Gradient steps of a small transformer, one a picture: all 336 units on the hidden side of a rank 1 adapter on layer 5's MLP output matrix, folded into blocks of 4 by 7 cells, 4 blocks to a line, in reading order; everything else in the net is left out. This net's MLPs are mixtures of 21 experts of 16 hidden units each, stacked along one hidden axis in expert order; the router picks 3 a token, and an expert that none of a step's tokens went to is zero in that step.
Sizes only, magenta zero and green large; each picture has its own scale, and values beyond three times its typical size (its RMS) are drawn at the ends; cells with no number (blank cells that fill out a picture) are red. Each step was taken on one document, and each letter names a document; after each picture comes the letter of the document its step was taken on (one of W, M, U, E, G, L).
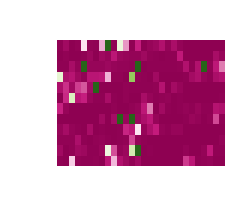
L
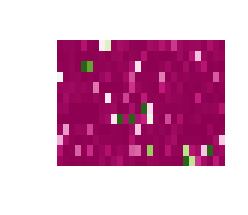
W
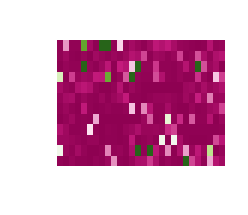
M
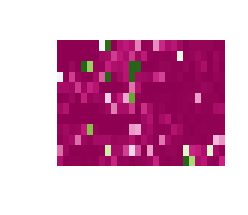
L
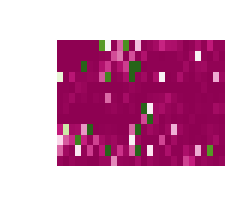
L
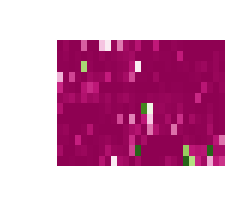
L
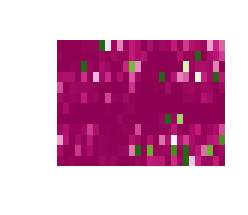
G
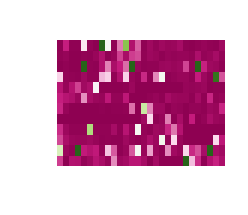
M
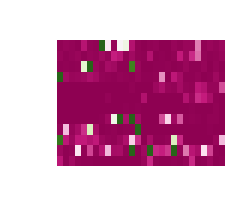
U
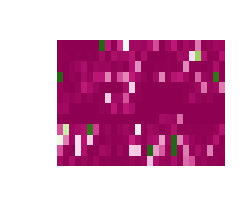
U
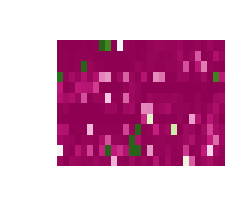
L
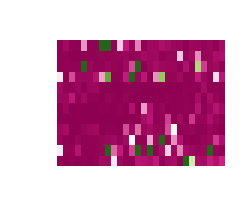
M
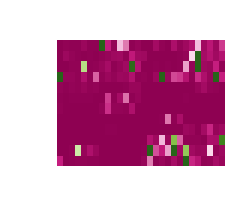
G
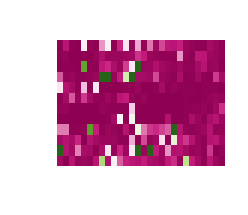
M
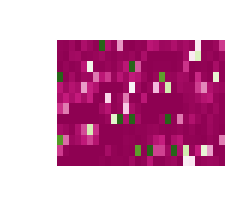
U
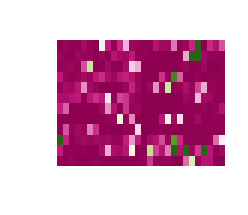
U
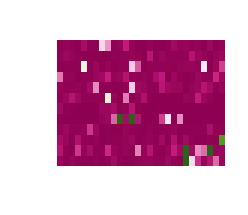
W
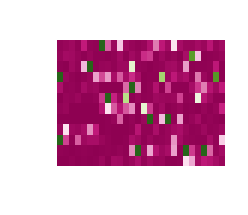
U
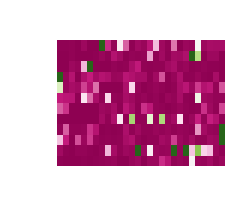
U
